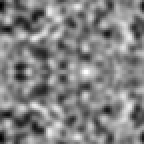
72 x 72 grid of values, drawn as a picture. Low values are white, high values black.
Grain: blotchy. Mirror symmetry: top to bottom. Slope: none. Lone odd cells: none.
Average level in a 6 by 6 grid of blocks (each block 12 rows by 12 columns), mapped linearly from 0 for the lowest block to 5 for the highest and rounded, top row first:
5 4 0 1 2 2 | 3 2 2 3 3 1 | 3 4 3 1 1 2 | 3 4 3 1 1 2 | 3 2 2 3 3 1 | 5 4 0 1 2 2
